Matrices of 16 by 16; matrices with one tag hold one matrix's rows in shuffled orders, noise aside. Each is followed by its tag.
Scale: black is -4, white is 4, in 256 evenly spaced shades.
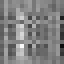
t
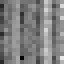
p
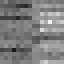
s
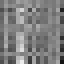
t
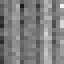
p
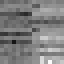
s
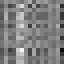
t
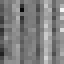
p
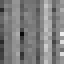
p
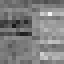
s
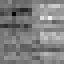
s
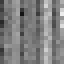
p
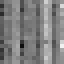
p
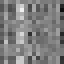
t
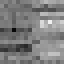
s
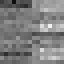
s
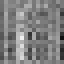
t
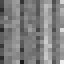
p
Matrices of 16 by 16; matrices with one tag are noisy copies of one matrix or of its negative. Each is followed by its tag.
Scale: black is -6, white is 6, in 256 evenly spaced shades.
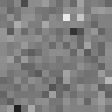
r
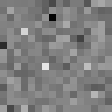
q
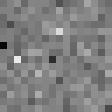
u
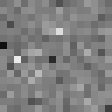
u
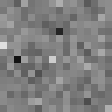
u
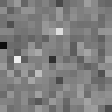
u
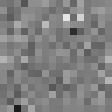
r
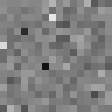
q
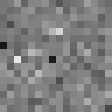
u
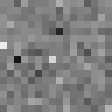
u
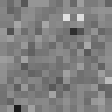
r
